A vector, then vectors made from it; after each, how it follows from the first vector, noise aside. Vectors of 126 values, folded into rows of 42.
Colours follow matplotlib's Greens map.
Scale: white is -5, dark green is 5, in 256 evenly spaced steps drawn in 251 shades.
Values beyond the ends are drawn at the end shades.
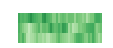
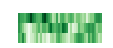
scaled up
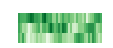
scaled up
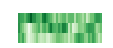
scaled up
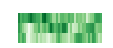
scaled up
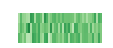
sign-scrambled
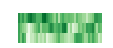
scaled up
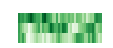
scaled up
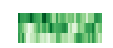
scaled up
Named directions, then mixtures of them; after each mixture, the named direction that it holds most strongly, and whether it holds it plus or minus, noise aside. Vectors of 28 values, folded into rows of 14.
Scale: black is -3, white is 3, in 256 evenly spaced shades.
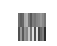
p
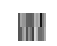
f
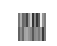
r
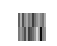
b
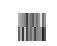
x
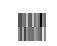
x, minus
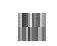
r, plus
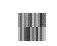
r, minus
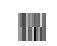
f, minus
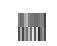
p, plus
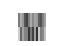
p, minus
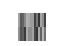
f, minus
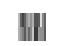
f, minus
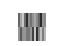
p, minus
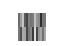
f, plus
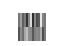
r, plus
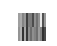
x, plus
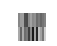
p, minus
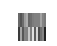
p, plus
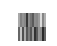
x, plus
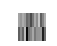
x, plus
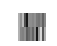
p, minus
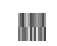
p, plus
